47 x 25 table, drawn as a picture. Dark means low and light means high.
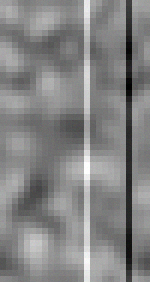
The middle left is the calmest part. A few values lie far out on both sides of the bulk. Columns 15 and 22 differ from the columns beside them.
